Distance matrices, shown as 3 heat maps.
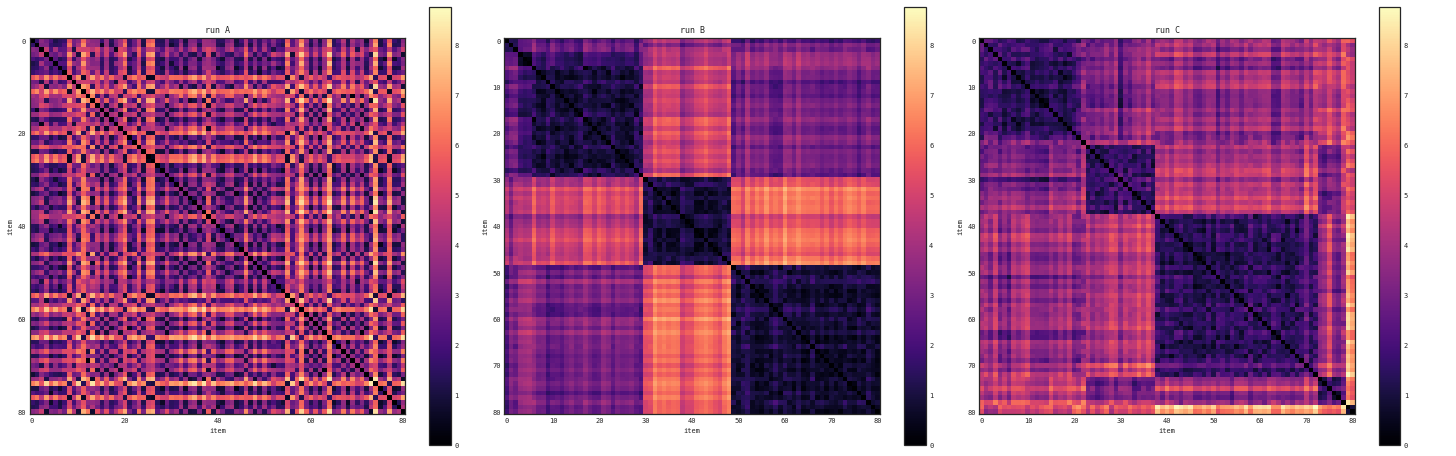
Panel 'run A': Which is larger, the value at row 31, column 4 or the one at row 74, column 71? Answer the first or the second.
the second
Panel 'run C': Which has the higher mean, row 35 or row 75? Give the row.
75
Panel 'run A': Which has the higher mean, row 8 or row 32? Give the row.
8
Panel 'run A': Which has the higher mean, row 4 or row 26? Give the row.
26
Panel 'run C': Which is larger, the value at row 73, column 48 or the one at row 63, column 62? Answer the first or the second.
the first
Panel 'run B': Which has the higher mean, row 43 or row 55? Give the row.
43
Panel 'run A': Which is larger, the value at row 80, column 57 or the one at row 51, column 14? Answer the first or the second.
the first
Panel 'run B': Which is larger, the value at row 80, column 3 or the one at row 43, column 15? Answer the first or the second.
the second
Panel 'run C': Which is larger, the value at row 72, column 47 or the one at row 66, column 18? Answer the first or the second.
the second
